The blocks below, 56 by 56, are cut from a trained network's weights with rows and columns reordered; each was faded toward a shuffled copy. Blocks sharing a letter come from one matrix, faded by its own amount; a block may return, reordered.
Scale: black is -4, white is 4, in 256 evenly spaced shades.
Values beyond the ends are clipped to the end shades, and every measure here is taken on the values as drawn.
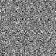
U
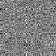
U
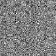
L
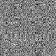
L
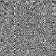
U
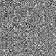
L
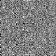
L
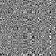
U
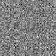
L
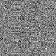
L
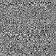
U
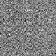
L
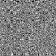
U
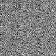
L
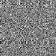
U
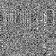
L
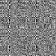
U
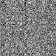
L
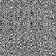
L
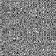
L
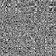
U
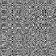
U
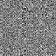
L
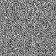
L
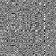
U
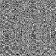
L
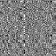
U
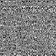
U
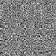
U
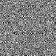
U
